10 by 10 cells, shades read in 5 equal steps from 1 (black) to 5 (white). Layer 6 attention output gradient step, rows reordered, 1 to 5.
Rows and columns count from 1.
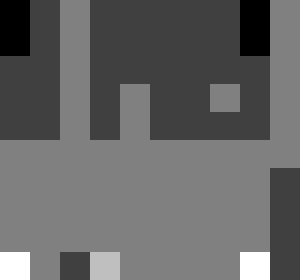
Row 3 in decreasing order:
3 3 2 2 2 2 2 2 2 2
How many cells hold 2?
38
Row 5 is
2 2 3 2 3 2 2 2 2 3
